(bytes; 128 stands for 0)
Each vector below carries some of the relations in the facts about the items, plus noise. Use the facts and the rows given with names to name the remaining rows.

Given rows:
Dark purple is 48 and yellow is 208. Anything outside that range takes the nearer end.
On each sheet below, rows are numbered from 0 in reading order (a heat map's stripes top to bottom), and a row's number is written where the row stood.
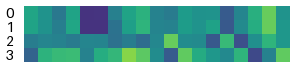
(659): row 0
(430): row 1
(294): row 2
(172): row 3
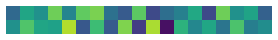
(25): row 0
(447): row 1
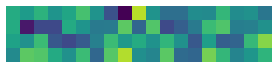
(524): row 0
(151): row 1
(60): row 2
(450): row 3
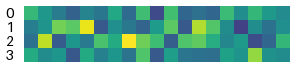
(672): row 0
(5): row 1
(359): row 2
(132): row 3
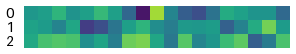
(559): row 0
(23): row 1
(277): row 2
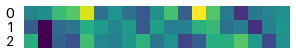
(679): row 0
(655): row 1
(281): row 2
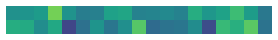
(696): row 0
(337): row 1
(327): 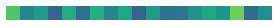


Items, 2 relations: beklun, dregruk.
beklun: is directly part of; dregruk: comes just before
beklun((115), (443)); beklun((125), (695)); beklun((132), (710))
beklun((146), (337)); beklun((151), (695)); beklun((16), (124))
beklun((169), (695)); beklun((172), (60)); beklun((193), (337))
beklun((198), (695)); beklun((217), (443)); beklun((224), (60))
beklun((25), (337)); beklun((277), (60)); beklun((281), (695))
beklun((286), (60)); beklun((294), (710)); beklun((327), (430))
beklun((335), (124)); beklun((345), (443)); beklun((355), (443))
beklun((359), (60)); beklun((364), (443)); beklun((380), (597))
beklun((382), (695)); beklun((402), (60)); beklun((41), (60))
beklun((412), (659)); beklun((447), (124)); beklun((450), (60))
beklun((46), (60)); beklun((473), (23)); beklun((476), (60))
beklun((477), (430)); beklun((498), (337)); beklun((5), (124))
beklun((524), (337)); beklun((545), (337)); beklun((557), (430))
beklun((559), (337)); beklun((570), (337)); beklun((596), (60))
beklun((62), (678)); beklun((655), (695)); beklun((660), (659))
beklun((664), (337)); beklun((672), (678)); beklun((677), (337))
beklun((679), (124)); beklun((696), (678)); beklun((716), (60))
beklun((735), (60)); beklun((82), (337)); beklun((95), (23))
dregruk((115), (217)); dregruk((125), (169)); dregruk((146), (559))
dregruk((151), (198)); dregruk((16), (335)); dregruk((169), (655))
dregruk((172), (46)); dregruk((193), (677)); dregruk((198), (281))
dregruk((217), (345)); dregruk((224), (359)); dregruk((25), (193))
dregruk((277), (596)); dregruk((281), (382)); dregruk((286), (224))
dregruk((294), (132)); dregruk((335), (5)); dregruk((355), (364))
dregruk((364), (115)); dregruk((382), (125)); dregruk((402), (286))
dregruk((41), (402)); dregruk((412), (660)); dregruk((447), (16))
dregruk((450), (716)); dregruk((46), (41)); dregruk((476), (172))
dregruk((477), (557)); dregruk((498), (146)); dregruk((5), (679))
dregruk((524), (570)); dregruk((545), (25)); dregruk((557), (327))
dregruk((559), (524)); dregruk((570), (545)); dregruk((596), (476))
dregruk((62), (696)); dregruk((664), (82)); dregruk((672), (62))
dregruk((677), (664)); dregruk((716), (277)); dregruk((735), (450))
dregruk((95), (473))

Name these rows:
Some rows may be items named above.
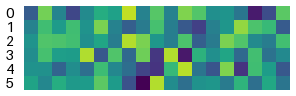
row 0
(286)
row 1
(146)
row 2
(716)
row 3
(447)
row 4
(355)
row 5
(570)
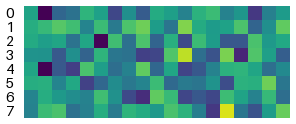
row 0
(125)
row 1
(596)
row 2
(124)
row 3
(355)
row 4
(198)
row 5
(337)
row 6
(498)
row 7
(735)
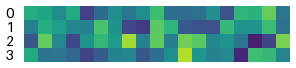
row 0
(337)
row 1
(498)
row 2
(286)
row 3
(443)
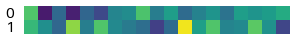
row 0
(695)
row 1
(345)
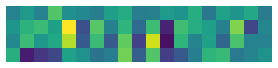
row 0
(380)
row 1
(335)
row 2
(447)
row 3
(151)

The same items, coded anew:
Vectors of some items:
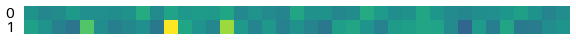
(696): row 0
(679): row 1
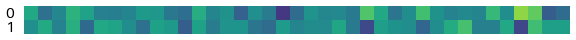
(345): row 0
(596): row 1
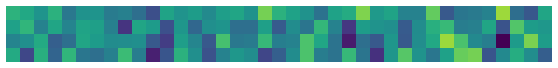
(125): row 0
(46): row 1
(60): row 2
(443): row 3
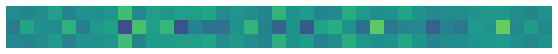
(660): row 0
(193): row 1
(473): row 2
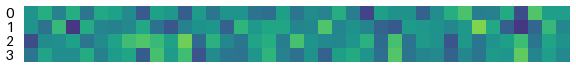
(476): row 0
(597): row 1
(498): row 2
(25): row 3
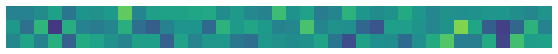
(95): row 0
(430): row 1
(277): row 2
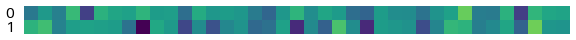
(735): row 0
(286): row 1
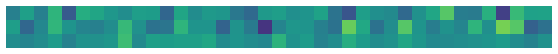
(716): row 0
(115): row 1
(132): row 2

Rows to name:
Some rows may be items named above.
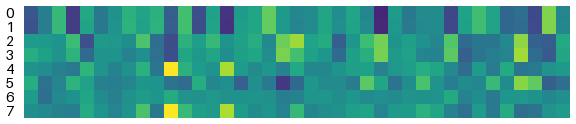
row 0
(337)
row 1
(337)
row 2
(151)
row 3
(382)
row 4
(335)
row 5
(345)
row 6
(380)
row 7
(16)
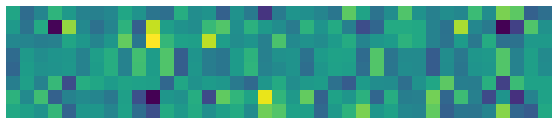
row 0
(217)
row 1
(124)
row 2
(447)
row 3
(570)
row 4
(570)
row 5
(450)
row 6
(695)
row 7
(281)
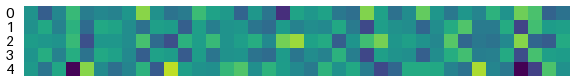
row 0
(355)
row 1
(596)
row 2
(151)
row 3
(476)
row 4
(124)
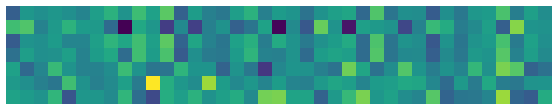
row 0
(524)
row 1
(359)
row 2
(559)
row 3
(545)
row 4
(115)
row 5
(5)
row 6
(198)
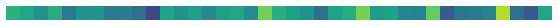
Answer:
(125)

